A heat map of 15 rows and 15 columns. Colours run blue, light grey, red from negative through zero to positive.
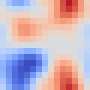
Lone odd cells: none. Ninth with the lowest average: bottom left. Mirror symmetry: none. Calmest part: middle right.
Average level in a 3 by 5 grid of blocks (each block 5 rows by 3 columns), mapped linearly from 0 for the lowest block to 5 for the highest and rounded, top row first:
33454 / 22333 / 10353
